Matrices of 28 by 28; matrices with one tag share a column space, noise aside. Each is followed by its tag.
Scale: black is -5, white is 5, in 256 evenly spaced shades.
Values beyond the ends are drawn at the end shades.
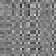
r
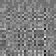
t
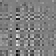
t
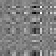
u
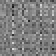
r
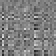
t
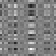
r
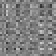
r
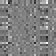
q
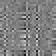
t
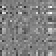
u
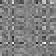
q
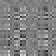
t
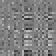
t
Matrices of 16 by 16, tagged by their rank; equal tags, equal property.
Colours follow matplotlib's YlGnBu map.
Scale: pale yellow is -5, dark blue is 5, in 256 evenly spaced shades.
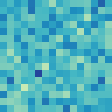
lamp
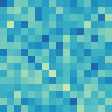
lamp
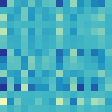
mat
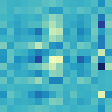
mat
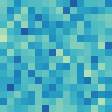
lamp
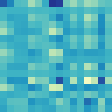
mat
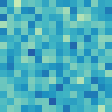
lamp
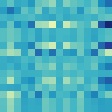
mat
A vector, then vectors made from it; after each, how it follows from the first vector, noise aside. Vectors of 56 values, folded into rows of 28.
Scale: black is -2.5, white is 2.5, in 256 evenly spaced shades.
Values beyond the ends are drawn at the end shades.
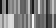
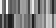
negated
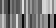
reversed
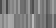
shrunk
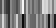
reversed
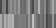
shrunk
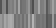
shrunk
